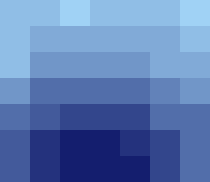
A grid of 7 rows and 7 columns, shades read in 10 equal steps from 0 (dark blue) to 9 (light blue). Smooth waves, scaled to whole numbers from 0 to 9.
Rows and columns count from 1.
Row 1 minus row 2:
0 1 2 1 1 1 1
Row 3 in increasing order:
6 6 6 6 7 7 8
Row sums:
58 51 46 33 21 11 10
